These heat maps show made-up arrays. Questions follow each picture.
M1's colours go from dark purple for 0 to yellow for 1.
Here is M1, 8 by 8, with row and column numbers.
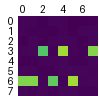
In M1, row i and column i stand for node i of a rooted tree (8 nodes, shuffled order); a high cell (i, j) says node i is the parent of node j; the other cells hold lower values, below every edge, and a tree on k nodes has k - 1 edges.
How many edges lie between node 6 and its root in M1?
0
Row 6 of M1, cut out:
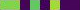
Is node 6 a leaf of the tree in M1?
no
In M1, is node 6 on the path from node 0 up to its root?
yes
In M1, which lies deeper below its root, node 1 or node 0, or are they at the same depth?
the same depth
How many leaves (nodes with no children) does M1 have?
6
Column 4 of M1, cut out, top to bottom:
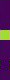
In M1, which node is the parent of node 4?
3
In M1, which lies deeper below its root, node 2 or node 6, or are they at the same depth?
node 2
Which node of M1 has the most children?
6
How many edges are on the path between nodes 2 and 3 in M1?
1
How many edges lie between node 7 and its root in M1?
2
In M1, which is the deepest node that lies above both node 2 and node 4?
3
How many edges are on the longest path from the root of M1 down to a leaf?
2
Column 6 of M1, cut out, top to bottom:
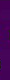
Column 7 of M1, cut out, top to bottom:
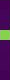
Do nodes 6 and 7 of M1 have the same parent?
no
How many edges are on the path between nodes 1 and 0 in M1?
2
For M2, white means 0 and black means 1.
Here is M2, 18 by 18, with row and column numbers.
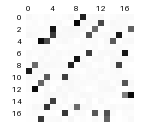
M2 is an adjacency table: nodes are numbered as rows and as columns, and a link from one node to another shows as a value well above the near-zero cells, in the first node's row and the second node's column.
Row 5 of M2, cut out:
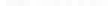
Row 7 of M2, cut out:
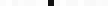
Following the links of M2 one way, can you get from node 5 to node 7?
no
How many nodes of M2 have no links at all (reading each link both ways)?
1
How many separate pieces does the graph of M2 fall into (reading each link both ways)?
3
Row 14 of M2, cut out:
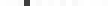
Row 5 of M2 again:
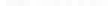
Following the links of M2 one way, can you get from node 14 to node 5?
no
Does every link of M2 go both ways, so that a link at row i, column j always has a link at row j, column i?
yes
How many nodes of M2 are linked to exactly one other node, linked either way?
5
